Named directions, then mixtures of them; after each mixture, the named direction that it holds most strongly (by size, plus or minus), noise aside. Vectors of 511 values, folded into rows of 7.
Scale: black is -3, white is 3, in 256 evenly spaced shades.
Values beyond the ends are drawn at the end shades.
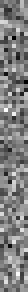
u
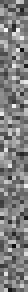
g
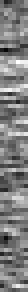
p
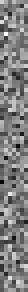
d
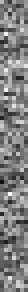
d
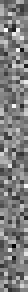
g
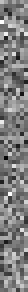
d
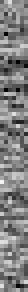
p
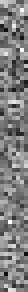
g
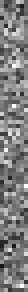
g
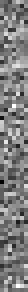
d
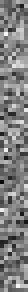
d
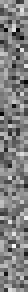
g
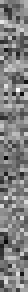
u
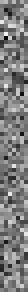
d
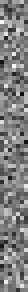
d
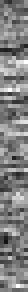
p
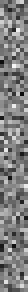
g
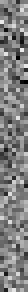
g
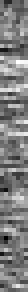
p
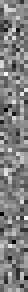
u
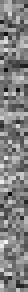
d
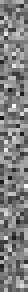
d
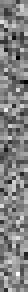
u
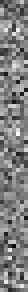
g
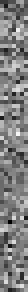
g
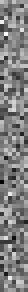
d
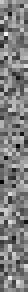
d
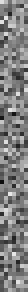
d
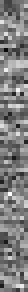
p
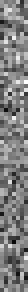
u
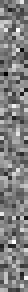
g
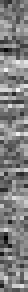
p
